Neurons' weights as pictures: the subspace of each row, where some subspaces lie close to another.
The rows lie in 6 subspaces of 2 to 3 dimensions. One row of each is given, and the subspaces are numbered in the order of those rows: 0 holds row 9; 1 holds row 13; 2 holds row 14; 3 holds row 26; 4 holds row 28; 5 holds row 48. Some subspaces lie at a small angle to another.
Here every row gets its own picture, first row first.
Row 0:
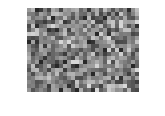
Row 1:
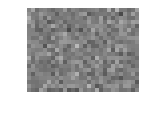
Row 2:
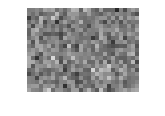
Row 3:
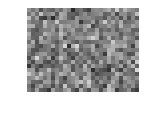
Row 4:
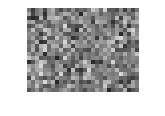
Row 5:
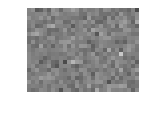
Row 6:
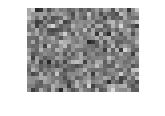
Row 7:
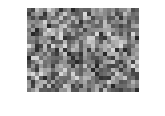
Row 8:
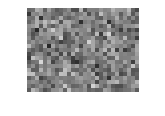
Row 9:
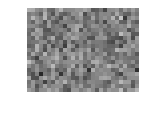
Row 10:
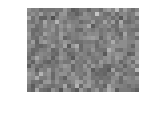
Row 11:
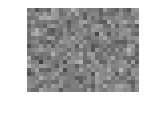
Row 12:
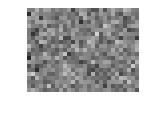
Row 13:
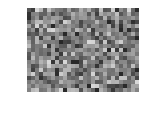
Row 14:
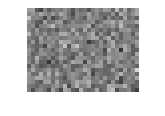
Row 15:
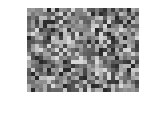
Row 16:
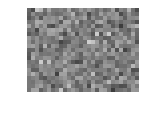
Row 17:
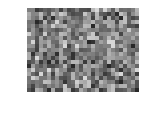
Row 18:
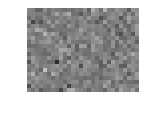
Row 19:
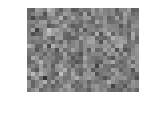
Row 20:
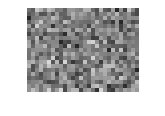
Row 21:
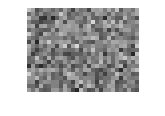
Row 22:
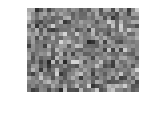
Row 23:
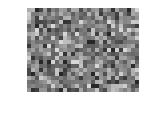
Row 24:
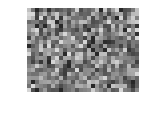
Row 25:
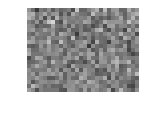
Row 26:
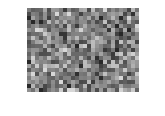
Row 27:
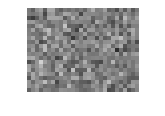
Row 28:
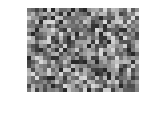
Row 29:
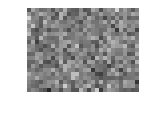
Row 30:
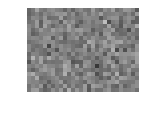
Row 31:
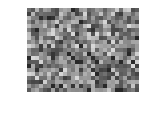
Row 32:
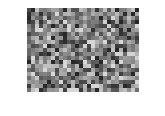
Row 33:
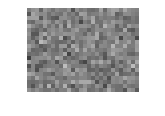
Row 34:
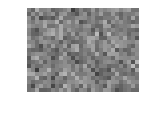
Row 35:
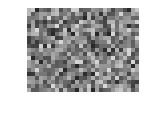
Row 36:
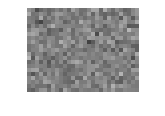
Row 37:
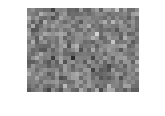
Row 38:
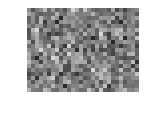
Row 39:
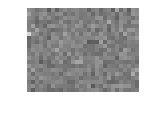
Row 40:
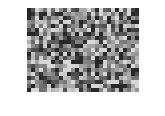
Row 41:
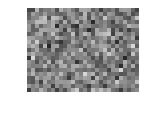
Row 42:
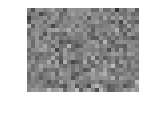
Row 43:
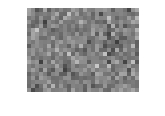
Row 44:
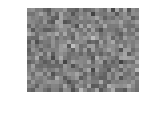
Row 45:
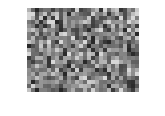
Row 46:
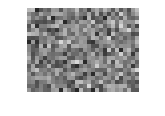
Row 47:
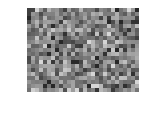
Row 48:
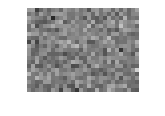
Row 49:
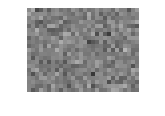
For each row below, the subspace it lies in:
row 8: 1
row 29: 3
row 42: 3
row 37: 1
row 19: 0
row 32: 3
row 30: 3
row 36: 0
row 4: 0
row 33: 0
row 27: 0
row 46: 5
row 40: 4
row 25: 4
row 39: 4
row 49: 2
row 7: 0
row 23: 1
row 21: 5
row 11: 5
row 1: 3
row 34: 2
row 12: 0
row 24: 4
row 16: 2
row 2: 1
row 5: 5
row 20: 1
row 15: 4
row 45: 4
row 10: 2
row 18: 3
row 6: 2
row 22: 1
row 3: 2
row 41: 5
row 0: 5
